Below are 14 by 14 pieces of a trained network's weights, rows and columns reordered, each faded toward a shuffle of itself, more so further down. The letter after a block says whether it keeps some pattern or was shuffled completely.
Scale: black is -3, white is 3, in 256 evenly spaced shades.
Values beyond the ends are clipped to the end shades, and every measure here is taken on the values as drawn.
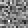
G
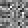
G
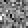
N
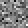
N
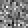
N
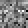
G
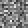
N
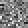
N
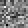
G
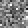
N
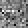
G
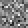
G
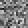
N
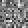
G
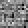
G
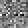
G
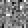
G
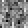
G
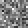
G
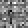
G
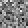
N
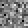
N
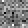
G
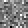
N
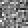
N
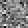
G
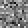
N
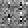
G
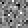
N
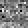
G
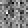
G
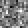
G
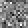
N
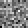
N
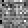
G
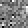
N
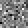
N
